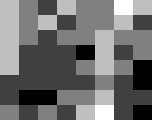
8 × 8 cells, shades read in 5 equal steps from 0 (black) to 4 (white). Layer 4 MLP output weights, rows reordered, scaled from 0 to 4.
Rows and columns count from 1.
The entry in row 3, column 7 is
2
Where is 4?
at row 1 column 7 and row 8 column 6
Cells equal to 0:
6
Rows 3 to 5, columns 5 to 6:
2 3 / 0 3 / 2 3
